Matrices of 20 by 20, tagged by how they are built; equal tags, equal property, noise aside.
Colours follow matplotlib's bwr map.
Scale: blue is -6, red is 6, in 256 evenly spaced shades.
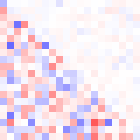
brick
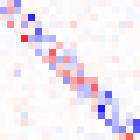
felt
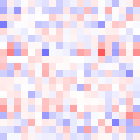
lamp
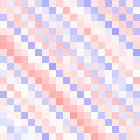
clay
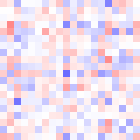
lamp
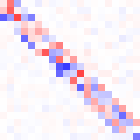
felt
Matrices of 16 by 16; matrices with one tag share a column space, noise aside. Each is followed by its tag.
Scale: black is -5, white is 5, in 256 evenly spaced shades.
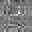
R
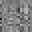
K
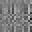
K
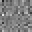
R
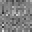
R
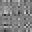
R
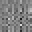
K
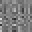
K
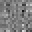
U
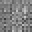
K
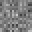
U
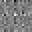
R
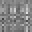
K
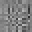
K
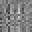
K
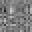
K
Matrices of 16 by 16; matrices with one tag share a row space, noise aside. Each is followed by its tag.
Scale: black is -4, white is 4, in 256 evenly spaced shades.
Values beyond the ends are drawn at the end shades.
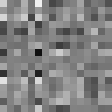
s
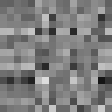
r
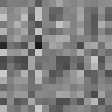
s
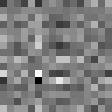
s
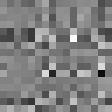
r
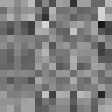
r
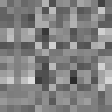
r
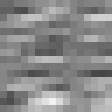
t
